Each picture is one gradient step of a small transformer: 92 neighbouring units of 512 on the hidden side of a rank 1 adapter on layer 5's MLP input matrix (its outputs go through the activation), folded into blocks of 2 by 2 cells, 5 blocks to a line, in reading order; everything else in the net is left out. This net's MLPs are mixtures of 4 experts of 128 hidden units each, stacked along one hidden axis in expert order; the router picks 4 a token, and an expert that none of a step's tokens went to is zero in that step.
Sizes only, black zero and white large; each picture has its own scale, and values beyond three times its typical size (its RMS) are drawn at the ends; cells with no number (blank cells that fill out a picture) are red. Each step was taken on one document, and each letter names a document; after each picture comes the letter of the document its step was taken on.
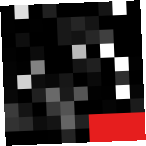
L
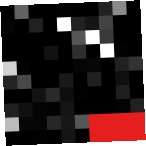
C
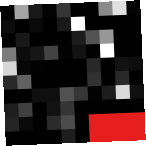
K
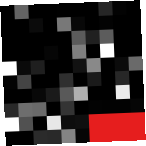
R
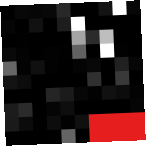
K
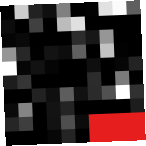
K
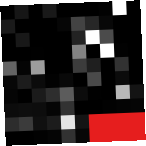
L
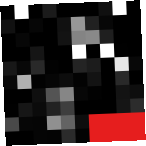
L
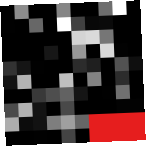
C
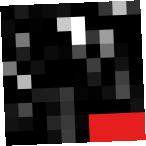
K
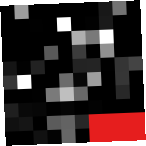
R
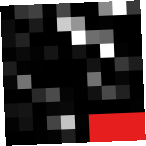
K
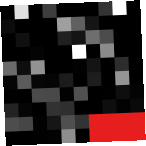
L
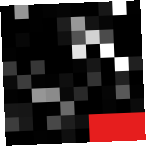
L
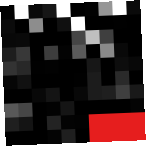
K
